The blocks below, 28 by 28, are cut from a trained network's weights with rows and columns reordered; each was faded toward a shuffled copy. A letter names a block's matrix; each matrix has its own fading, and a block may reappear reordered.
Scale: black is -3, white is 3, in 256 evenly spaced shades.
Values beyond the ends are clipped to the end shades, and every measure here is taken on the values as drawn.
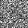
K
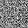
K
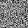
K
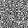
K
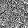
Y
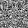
K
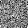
Y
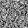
K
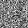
Y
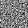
K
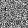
K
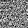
K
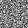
K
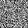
K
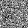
Y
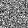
Y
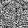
K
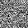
K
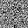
K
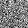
Y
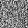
K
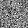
Y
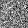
K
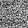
K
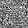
K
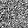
Y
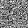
K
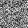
K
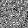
Y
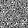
Y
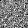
Y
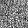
K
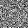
K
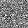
K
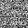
K
